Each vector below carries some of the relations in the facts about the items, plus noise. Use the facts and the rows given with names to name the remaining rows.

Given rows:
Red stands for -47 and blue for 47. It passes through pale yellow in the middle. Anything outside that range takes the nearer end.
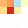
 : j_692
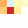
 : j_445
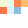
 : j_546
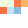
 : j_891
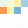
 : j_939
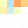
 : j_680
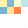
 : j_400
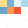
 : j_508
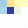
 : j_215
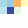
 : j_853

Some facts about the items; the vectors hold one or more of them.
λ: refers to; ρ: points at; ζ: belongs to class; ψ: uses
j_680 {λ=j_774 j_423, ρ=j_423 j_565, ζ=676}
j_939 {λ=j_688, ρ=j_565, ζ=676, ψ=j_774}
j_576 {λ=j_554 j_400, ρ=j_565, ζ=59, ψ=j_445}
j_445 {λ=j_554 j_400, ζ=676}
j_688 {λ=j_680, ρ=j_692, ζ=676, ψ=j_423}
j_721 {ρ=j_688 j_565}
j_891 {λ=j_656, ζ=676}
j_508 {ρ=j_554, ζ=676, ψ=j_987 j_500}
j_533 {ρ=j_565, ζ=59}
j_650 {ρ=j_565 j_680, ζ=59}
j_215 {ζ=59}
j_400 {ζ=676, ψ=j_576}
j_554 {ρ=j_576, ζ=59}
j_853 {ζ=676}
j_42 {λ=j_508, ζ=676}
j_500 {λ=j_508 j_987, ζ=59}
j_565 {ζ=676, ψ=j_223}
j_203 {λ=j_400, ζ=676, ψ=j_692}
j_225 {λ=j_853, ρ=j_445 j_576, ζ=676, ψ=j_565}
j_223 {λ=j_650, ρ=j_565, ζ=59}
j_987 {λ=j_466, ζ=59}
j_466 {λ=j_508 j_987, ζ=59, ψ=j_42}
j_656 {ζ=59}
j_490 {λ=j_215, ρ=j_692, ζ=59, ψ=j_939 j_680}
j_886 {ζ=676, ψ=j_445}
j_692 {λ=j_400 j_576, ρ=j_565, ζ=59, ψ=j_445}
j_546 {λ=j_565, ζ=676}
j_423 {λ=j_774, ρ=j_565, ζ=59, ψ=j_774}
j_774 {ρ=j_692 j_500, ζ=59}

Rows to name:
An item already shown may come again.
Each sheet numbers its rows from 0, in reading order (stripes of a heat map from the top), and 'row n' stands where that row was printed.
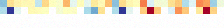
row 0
j_656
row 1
j_886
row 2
j_533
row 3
j_774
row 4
j_656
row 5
j_42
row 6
j_576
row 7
j_500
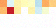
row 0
j_203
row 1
j_680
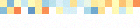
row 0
j_400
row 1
j_554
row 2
j_688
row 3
j_774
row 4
j_423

